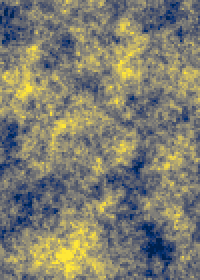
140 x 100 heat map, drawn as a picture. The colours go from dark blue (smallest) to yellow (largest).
Average level on the scale: 50%. Slope: none. Seam: none. Mirror symmetry: none. Ninth with the lowest average: bottom right.
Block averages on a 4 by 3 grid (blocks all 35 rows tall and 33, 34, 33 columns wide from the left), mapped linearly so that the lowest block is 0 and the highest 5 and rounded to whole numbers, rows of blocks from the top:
1 4 2 | 5 4 3 | 1 3 3 | 4 5 0
